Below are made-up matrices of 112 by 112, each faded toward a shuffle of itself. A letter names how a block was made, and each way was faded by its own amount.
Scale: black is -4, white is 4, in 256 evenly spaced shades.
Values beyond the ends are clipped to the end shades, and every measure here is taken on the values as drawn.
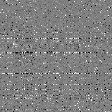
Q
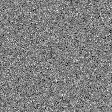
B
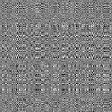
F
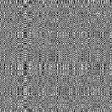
F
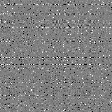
Q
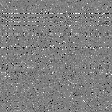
Q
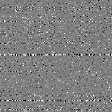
Q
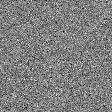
B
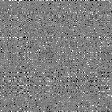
Q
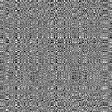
F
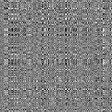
F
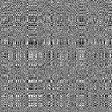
F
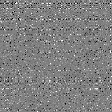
Q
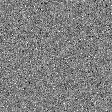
B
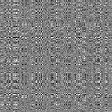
F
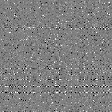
Q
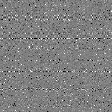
Q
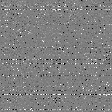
Q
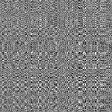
F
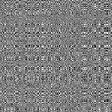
F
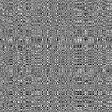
F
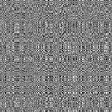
F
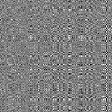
F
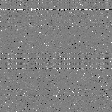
Q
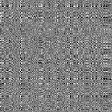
F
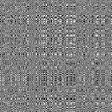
F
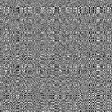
F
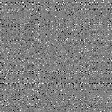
Q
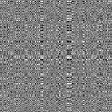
F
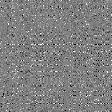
Q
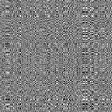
F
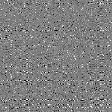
Q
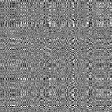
F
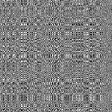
F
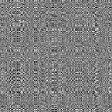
F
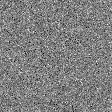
B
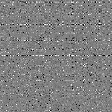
Q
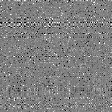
Q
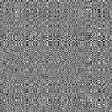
F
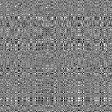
F
